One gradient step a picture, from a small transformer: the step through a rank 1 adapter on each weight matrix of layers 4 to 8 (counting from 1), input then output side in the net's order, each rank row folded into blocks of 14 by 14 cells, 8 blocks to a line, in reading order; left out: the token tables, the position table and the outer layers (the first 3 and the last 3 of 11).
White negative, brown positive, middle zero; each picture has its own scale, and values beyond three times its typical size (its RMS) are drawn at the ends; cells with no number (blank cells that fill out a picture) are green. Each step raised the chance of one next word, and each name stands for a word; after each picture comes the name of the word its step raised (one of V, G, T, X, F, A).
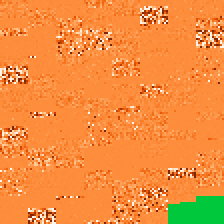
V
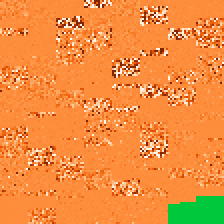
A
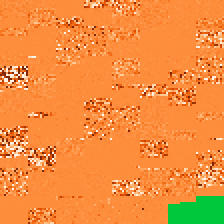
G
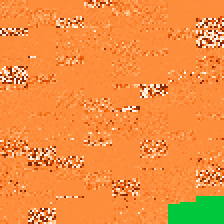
G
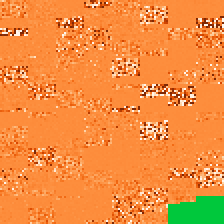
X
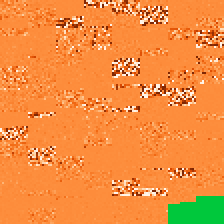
A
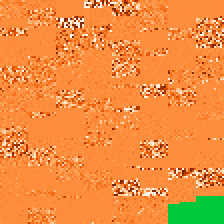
A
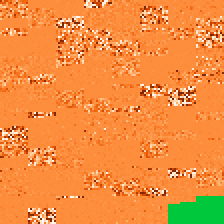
A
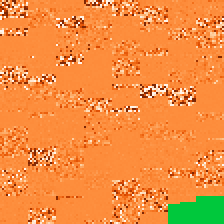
X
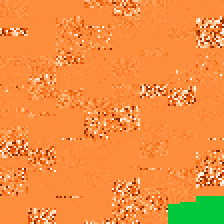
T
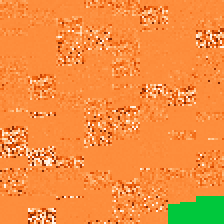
T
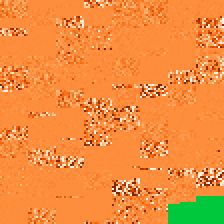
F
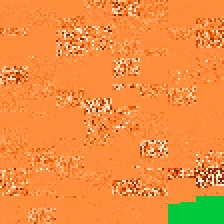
V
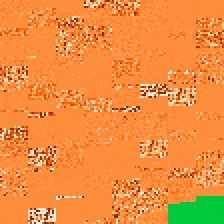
X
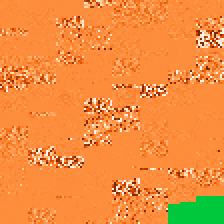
F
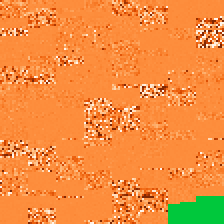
T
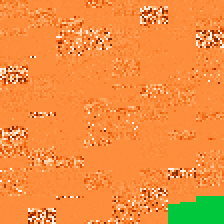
V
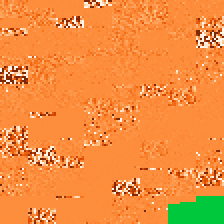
G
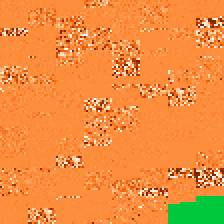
V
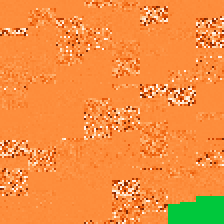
T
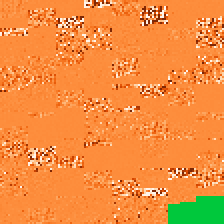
A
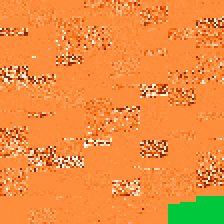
G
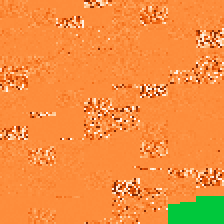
F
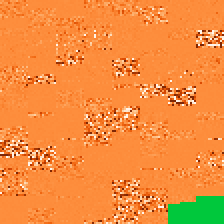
T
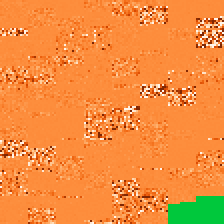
T
